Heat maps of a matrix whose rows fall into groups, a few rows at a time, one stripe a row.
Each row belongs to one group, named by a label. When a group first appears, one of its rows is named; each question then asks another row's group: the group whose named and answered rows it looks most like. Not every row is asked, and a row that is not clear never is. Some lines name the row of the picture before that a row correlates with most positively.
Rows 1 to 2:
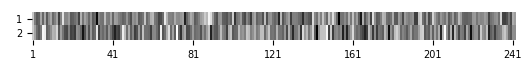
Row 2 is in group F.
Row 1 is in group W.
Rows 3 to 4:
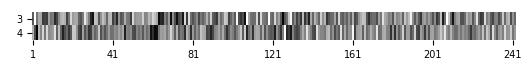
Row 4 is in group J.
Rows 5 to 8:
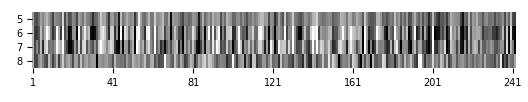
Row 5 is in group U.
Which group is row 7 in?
U
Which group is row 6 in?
U
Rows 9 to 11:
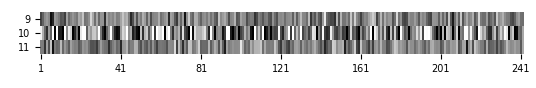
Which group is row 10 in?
W
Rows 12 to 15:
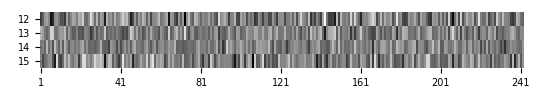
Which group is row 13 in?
F
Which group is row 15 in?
W
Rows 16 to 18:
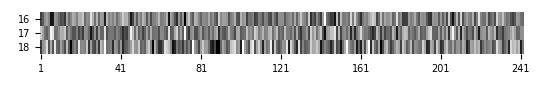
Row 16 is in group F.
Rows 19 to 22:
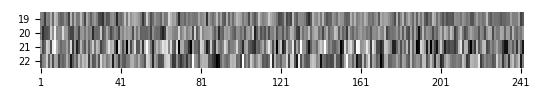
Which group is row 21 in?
U
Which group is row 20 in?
J
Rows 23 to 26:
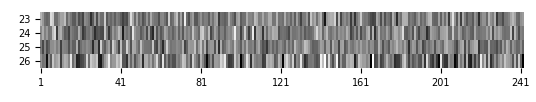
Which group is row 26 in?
U
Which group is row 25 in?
J
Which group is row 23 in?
F
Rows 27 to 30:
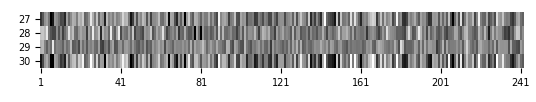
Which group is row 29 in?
W
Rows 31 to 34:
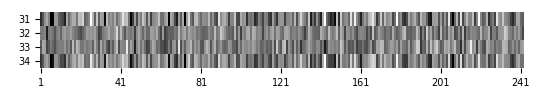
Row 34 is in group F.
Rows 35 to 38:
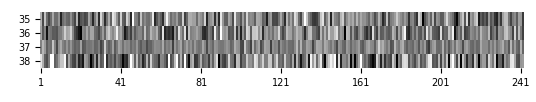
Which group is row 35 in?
J
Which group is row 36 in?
U
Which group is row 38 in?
F
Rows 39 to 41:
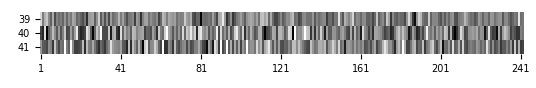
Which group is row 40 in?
J
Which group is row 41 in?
U
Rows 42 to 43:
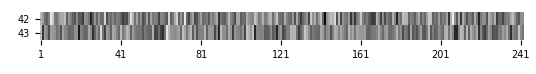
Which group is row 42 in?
F
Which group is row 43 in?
J
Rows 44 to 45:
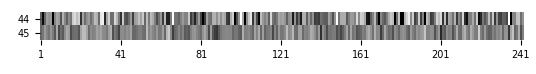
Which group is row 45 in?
W
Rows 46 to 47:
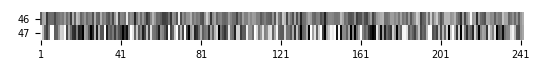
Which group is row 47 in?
F
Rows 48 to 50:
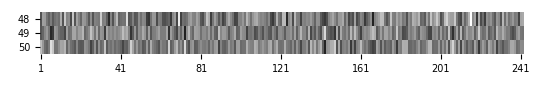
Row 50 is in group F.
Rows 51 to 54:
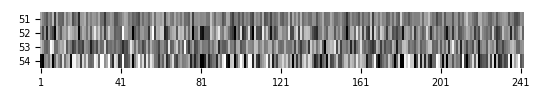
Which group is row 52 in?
W
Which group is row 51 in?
W
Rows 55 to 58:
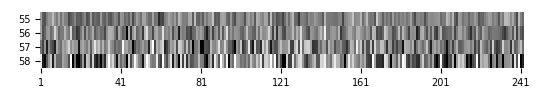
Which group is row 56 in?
U
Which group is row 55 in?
J
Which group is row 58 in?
U
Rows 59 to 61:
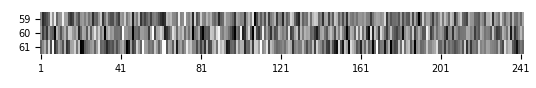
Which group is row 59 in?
J
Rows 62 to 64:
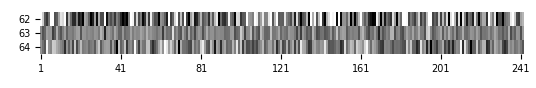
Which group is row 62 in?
F
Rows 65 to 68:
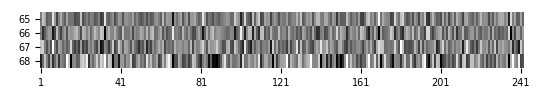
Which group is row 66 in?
W
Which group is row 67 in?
W
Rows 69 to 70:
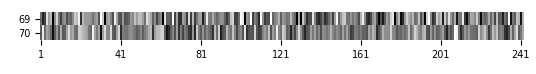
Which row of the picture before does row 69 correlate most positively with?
66
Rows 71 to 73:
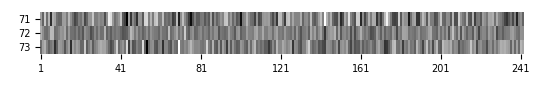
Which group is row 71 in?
U
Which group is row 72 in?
F
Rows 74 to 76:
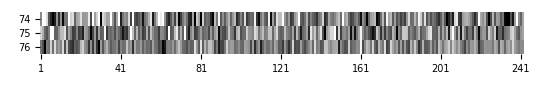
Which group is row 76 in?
J
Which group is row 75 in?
F
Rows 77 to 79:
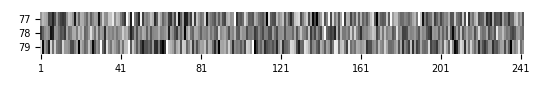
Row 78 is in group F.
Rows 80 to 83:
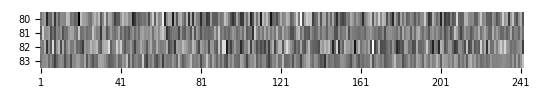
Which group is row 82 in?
U
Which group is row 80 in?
W
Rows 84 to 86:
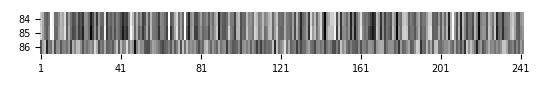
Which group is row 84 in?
F
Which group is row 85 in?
F
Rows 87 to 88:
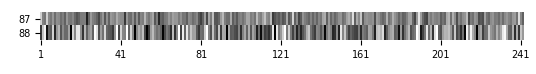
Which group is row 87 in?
J
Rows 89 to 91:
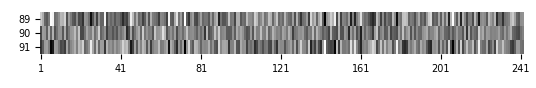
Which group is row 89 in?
F
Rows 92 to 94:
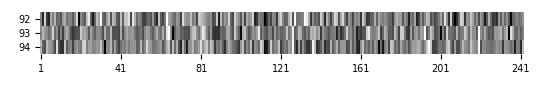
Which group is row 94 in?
W
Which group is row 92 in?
J
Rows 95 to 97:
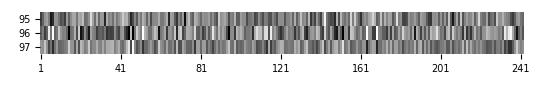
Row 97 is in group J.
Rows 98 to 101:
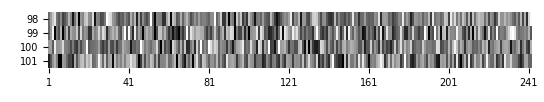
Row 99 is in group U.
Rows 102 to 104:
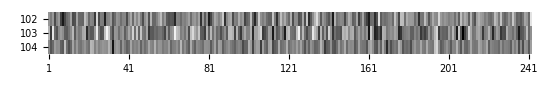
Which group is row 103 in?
J
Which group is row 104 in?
W
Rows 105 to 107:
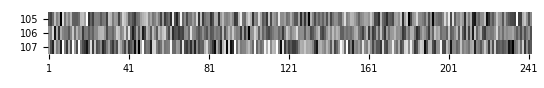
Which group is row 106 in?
U
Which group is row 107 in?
U
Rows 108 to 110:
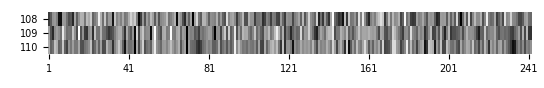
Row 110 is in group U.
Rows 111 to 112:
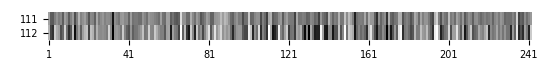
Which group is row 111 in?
W
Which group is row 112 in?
W
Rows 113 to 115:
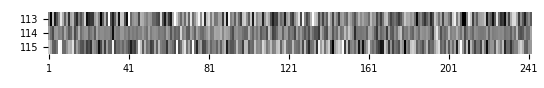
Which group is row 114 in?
W
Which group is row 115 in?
F
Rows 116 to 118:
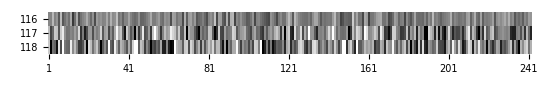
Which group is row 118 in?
J
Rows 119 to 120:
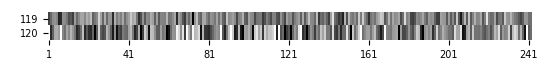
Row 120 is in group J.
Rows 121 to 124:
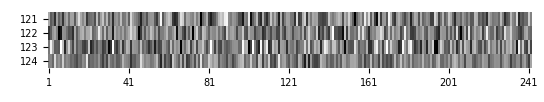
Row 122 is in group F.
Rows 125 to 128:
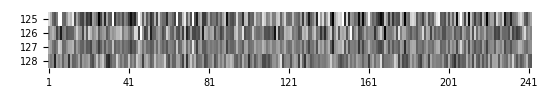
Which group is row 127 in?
F
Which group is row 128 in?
U
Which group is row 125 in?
F
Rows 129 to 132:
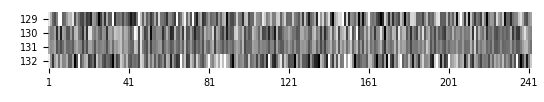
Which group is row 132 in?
W
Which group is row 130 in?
J
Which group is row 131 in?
J
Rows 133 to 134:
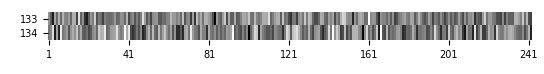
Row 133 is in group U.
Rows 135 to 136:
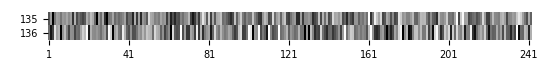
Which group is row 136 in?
W
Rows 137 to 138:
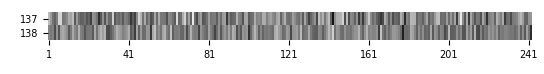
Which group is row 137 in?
F
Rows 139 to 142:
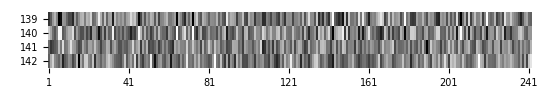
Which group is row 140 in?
F
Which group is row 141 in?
J
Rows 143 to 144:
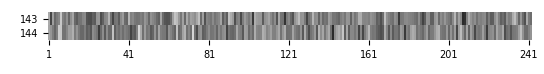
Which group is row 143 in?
J
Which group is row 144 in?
F
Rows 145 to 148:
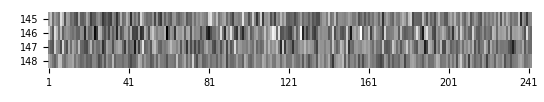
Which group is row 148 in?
F
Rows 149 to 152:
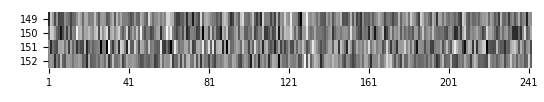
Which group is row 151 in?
J
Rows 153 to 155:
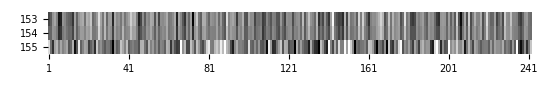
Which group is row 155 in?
W
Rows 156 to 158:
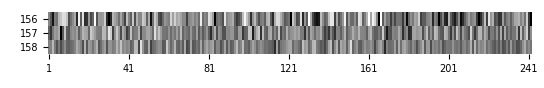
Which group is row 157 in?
W
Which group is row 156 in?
U
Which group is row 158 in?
J
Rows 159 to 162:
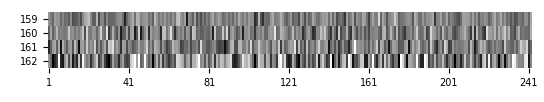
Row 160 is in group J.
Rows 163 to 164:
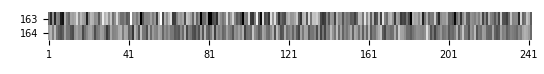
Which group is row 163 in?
W
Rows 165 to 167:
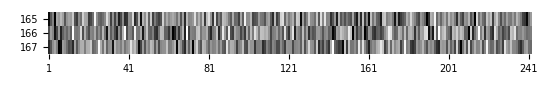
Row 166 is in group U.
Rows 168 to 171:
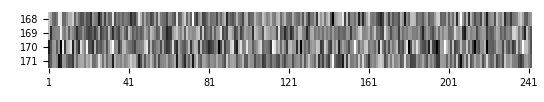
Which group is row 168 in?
F
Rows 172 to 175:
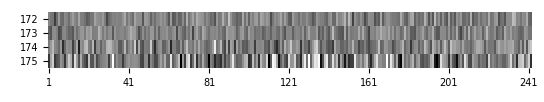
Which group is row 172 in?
U
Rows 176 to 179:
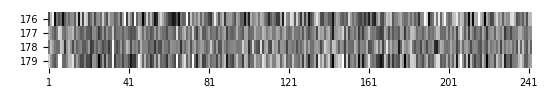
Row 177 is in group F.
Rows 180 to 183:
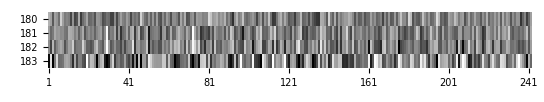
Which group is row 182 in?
J
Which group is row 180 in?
W
